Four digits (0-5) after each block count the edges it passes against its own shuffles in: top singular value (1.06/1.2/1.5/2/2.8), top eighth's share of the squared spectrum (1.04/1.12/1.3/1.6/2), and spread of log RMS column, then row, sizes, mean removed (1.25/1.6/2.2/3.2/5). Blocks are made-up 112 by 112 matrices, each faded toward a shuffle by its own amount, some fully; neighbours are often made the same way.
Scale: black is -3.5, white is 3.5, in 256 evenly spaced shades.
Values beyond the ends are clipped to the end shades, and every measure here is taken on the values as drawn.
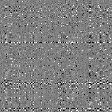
5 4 3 3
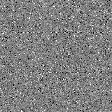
3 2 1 1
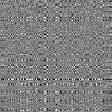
5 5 3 4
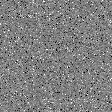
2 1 0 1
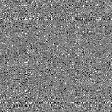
4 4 2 3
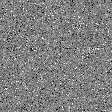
2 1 0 0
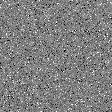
0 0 0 0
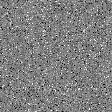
3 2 0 0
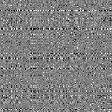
5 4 3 4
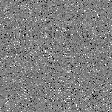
4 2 1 1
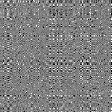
5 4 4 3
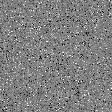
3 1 0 0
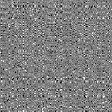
5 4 3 3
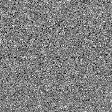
1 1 0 3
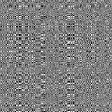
5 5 4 4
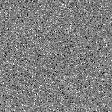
3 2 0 0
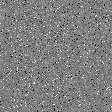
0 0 0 0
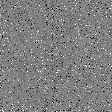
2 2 1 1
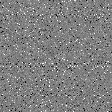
3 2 0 1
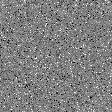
0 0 0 0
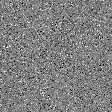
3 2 0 0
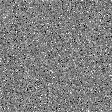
0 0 0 0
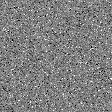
0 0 0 0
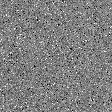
0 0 0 0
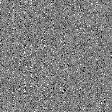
1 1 3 0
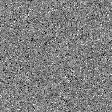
0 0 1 0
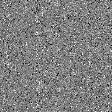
0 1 2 0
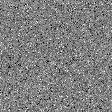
0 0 1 0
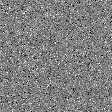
0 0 1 0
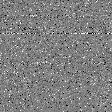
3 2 0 2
